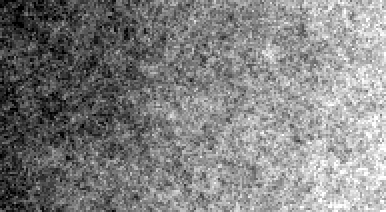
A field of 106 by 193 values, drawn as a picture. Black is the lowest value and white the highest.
Odd rows or columns: none. Average level on the scale: 50%. Slope: up to the right. Ninth with the highest average: bottom right. Stripes: none.
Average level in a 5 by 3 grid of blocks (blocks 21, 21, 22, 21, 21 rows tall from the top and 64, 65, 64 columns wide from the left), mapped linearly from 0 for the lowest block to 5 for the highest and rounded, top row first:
0 2 4 | 0 2 4 | 0 3 5 | 1 3 5 | 1 3 5
